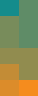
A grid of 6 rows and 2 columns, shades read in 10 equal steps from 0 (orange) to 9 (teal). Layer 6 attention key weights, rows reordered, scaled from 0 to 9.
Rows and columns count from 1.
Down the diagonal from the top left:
9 6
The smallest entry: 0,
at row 6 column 2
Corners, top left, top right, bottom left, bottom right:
9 6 1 0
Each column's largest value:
9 6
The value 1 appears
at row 6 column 1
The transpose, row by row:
9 5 5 4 2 1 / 6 6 6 4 4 0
